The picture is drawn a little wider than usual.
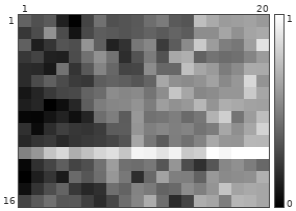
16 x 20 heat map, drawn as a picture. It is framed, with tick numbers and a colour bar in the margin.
Row 12 differs from the rows beside it. Values rise toward the right. The histogram is bell-shaped.
